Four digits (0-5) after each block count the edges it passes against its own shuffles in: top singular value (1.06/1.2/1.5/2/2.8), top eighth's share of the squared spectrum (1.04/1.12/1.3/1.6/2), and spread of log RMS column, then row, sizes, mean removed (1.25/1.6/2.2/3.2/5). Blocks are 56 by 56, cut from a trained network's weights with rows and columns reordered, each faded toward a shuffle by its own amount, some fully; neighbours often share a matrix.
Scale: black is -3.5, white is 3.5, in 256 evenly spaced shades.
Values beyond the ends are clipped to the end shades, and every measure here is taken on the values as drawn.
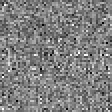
2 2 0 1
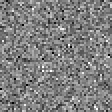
0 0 0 0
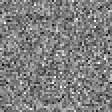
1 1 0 0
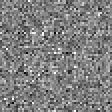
2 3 1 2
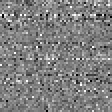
3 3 0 3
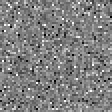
1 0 0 0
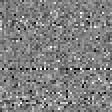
3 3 0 2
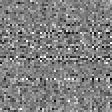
4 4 1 3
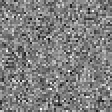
2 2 0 1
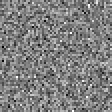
0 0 0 0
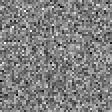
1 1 0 0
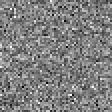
2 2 0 0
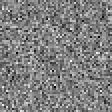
0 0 0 0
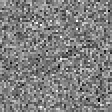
1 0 0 0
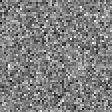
0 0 0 0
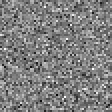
1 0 0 0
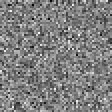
3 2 0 1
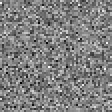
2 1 0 0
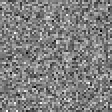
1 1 0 0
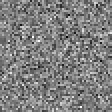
2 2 0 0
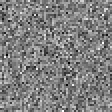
0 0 0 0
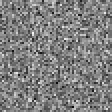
1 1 0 1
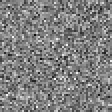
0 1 0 0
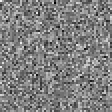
1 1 0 0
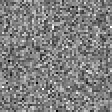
1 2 0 0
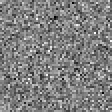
2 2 0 1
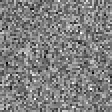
1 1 0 0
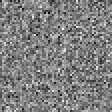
1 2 0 0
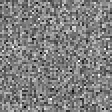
2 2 0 0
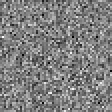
2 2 0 0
